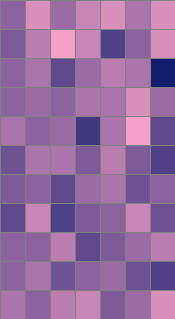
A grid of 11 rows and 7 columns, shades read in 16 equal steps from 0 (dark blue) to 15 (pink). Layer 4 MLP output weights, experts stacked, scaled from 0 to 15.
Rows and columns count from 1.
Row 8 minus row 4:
-3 3 -4 -3 -2 -1 -3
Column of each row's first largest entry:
2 3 5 6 6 5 5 2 3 2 7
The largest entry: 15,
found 2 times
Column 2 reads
13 11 10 9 8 10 8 12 8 10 8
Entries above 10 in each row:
4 4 1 1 1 1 0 2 2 0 3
